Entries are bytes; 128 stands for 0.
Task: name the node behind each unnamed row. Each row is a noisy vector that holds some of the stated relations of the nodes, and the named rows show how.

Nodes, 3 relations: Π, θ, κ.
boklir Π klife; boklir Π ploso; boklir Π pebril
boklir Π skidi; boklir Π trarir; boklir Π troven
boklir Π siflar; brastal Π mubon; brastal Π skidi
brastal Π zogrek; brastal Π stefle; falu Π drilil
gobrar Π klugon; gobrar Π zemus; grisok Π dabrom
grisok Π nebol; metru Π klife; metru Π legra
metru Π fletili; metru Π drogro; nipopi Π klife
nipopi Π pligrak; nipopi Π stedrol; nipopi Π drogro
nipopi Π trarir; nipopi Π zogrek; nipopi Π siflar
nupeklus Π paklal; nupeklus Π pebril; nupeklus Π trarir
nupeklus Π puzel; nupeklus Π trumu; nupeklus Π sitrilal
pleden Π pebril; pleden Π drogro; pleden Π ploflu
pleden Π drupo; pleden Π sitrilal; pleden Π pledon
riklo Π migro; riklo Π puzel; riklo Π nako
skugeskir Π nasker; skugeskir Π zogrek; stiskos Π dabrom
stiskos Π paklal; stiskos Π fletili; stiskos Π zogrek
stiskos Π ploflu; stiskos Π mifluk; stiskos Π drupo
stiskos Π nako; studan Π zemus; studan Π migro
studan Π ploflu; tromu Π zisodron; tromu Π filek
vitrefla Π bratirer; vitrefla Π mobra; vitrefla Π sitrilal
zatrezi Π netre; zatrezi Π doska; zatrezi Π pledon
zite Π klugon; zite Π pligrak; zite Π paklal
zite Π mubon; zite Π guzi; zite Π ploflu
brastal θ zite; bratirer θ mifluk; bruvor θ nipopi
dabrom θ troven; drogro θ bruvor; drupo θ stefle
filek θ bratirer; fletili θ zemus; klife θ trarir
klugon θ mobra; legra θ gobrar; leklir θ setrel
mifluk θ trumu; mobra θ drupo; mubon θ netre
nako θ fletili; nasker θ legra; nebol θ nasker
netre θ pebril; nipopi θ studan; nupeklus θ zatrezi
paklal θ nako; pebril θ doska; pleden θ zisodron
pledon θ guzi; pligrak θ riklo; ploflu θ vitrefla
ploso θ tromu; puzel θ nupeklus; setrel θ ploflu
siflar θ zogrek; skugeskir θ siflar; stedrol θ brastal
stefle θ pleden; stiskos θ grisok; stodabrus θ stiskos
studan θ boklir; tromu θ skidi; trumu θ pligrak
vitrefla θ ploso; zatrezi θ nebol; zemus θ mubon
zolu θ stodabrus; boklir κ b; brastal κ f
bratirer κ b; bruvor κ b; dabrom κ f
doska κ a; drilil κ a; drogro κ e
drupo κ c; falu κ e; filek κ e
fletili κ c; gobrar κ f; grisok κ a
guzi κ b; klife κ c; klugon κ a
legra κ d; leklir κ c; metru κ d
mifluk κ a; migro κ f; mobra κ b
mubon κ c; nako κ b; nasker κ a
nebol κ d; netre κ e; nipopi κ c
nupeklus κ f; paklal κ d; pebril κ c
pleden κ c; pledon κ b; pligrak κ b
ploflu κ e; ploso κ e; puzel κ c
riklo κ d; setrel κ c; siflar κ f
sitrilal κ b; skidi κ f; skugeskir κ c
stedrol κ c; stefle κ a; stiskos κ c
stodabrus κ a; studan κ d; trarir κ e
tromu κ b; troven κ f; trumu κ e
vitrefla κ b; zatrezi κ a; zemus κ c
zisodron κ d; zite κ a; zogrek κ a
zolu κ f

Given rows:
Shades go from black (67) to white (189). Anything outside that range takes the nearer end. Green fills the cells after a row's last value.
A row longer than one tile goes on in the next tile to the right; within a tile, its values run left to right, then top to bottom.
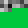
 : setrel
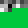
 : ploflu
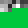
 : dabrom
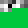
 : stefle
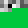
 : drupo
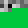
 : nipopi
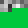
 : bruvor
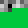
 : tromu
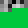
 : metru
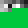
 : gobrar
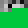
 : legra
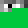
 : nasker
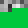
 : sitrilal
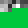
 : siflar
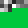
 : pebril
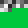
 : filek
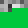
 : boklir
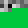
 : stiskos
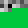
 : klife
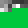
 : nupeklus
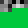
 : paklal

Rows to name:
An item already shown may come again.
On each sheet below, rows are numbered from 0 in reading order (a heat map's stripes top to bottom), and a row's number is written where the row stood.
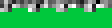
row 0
zemus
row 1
ploso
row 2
gobrar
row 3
doska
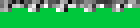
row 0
nebol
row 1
drogro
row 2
netre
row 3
nupeklus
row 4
mifluk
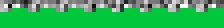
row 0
gobrar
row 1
bratirer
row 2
bratirer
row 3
vitrefla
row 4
mubon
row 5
leklir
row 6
mobra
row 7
troven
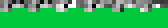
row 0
nebol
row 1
studan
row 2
klugon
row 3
pleden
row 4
pligrak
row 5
nupeklus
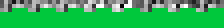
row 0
riklo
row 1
pligrak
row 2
guzi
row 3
mobra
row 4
klugon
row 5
riklo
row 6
gobrar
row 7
fletili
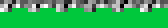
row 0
drogro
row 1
zatrezi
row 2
skidi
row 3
nako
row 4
zisodron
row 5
falu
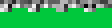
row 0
trarir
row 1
trumu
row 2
pledon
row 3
puzel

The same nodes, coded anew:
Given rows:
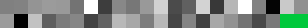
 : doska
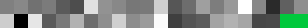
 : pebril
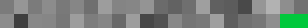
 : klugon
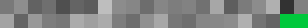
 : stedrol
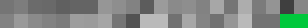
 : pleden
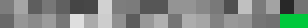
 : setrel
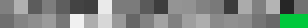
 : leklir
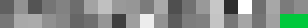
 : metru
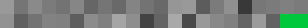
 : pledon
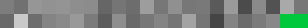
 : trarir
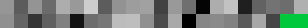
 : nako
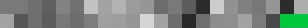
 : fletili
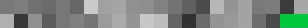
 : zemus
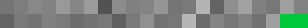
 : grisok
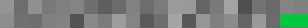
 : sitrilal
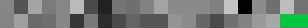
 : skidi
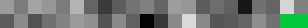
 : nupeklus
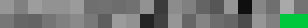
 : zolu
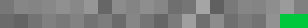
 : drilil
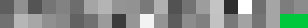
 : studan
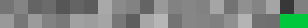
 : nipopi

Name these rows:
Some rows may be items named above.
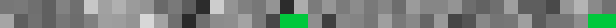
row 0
fletili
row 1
klugon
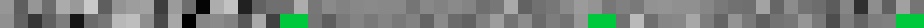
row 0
nako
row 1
mifluk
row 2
falu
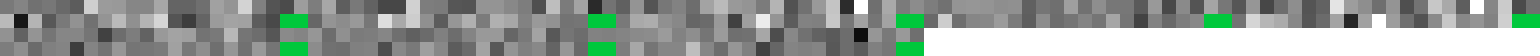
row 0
mubon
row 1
setrel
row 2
metru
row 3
trarir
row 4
legra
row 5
boklir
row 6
sitrilal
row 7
drogro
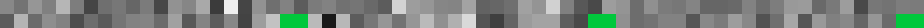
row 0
gobrar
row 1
mubon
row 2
bruvor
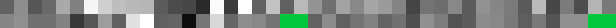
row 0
paklal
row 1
troven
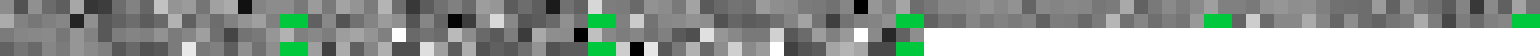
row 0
tromu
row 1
nupeklus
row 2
ploso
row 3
stefle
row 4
trumu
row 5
zatrezi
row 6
netre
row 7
pebril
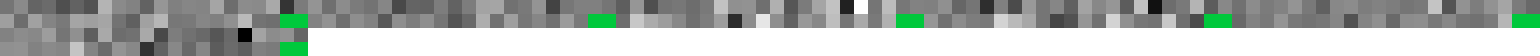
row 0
drupo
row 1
vitrefla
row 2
nebol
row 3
puzel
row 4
nasker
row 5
filek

